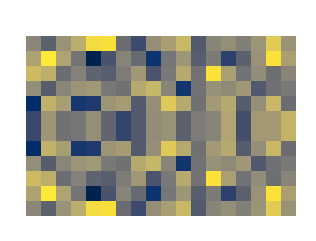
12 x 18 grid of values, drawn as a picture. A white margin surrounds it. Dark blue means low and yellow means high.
The top and bottom halves mirror each other. The values follow a bell shape. No row or column stands out. No overall slope runs across the table.
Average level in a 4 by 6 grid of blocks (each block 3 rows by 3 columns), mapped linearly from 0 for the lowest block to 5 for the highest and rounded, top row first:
520325
112233
112233
520325
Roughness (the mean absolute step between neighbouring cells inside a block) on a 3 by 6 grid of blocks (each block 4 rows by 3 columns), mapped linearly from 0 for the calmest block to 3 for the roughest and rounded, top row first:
332221 / 221100 / 332221
